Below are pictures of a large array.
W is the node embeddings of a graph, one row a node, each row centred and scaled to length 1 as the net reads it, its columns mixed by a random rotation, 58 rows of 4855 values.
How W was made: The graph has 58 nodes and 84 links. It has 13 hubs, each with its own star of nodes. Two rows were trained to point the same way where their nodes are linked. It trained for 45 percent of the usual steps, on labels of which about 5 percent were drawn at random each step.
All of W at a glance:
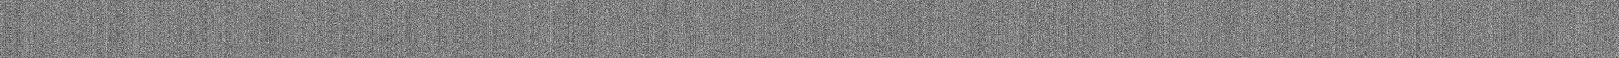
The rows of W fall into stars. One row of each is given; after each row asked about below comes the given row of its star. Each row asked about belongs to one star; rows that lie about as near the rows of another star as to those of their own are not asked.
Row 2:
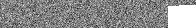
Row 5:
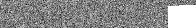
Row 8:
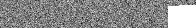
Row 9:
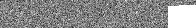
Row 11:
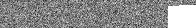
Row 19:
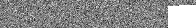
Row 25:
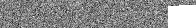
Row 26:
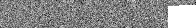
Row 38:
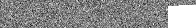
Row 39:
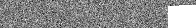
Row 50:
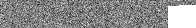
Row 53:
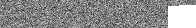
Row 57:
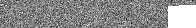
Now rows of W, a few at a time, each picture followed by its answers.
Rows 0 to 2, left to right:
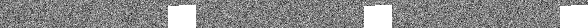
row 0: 8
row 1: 25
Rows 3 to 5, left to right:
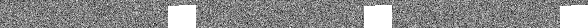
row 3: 9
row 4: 19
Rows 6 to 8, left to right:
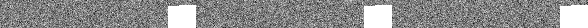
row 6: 39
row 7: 39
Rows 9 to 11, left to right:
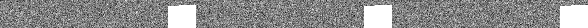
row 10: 57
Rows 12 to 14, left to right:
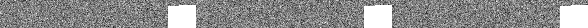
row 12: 9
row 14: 11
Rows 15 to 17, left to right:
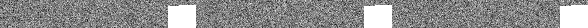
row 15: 8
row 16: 25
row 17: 53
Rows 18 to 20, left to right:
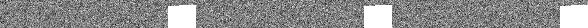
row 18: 39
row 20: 53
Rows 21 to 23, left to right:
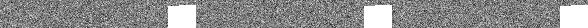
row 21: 19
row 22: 11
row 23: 38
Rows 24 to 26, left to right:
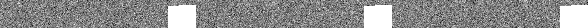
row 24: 2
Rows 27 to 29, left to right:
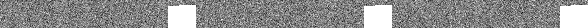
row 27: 50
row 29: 2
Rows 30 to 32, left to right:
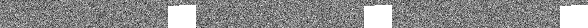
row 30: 53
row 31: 57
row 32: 19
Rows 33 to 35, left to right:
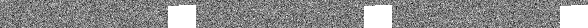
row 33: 25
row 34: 11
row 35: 38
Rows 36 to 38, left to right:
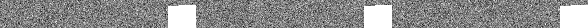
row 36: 38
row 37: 50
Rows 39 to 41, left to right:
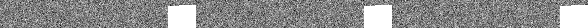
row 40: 39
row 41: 5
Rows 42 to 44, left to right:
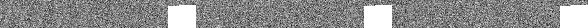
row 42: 50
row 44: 57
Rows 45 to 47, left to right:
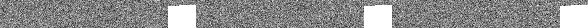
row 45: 19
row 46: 9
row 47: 38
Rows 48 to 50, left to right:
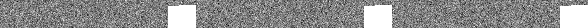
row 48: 11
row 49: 2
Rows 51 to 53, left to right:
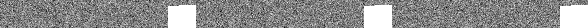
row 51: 8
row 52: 39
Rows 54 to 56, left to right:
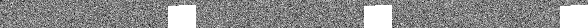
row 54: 9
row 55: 26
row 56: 25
